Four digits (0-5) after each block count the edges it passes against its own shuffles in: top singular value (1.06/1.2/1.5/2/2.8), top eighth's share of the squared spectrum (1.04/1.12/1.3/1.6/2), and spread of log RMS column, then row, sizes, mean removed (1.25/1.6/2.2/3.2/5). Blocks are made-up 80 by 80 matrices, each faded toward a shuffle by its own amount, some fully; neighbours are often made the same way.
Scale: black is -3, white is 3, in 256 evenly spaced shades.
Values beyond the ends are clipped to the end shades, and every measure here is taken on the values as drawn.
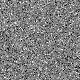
0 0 0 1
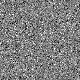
2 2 0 0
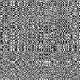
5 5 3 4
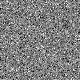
2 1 0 0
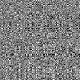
4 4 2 3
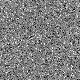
0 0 0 0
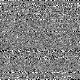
1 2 0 4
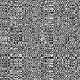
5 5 3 3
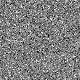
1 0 0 0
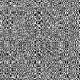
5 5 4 3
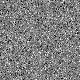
0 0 0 0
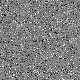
0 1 0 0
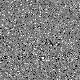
1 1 0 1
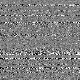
2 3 0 4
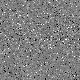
1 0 0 0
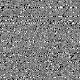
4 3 1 3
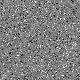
0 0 0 0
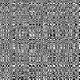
5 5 4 4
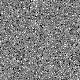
2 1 0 0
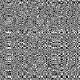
5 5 3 3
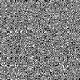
4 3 2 2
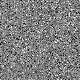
0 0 0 0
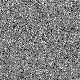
1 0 0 0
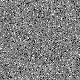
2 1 0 0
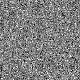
3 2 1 0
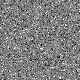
2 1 0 0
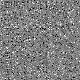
3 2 0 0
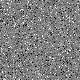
0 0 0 0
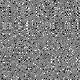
4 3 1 2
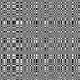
5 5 5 5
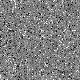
3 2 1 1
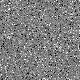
2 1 0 0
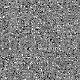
3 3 1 2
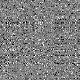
4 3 1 2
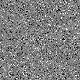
3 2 1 1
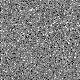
2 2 0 0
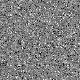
3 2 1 1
